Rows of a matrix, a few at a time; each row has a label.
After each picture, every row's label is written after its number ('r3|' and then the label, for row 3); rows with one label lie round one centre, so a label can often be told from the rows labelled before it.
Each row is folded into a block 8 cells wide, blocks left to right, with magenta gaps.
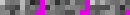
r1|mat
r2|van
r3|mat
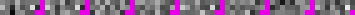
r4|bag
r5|bag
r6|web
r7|mat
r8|bag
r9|mat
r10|van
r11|bag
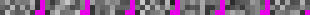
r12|web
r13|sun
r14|mat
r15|web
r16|mat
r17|van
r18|web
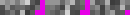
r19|mat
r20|mat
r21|bag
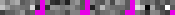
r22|bag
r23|van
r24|van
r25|bag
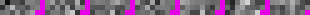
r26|van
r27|web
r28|mat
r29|van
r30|mat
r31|sun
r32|mat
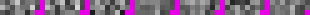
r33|bag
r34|bag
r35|web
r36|mat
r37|mat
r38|van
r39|mat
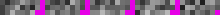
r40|sun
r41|van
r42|van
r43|sun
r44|van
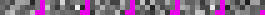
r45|sun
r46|bag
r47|web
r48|web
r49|bag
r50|van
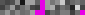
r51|van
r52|bag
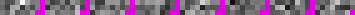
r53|sun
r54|van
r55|sun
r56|mat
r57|sun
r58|van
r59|van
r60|sun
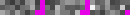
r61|van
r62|sun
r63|bag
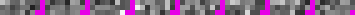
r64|mat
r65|van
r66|van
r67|bag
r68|bag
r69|mat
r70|mat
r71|van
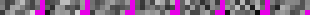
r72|sun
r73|sun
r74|sun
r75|sun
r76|web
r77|web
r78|sun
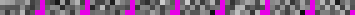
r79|mat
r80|van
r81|van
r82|van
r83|web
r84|sun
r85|web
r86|web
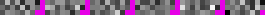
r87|web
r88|bag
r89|web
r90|van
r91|bag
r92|web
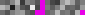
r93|bag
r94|sun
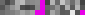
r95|sun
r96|web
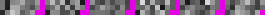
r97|sun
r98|web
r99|van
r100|web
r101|van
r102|sun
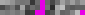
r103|mat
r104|sun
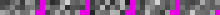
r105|van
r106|sun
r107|web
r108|sun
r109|sun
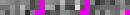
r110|mat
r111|bag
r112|van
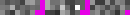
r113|van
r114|bag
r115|van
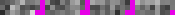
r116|sun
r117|van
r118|mat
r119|mat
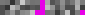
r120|sun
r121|bag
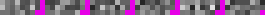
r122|bag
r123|sun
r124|van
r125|van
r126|bag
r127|van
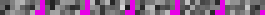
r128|sun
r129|sun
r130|bag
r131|sun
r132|web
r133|mat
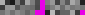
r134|van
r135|web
